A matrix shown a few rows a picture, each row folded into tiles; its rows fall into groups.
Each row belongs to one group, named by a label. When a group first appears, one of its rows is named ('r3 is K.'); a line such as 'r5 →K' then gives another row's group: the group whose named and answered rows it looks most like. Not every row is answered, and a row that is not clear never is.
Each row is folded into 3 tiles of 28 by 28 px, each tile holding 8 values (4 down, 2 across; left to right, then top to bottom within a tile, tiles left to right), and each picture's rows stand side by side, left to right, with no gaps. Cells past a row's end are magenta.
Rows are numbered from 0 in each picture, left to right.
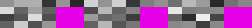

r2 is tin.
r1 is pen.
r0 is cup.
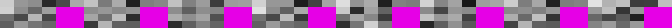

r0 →tin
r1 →pen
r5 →pen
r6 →pen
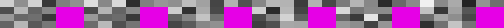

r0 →pen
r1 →pen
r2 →cup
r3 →cup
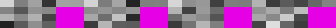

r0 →pen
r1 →pen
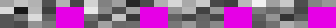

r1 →tin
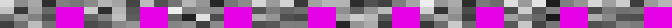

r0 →cup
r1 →cup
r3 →pen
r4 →pen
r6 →pen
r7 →pen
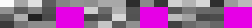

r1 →cup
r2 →pen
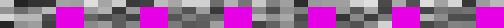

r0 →pen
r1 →tin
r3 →pen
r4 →cup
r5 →pen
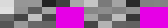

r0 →tin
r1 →pen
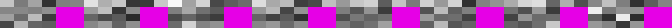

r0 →pen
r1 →tin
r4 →cup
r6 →cup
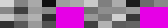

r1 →pen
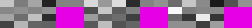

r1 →pen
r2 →tin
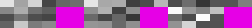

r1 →tin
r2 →tin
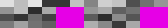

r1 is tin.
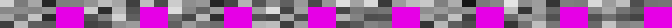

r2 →tin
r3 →tin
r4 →pen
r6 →cup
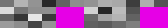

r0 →tin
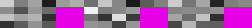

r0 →pen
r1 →tin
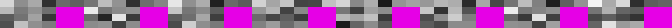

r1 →tin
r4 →pen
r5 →cup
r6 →tin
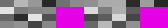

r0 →tin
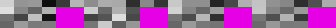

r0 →tin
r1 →cup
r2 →tin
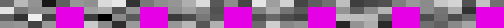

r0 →tin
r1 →tin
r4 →pen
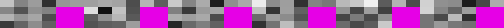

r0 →pen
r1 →cup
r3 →cup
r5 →tin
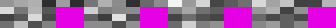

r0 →cup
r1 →tin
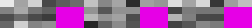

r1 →pen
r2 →pen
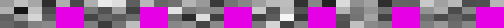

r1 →cup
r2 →tin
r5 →tin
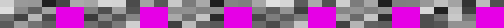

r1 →cup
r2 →pen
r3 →cup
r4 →pen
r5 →cup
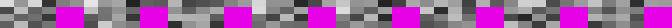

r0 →pen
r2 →pen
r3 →tin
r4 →tin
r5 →cup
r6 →tin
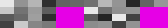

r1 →tin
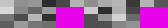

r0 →tin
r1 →cup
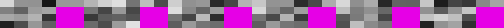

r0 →pen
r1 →cup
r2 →tin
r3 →tin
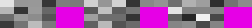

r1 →pen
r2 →tin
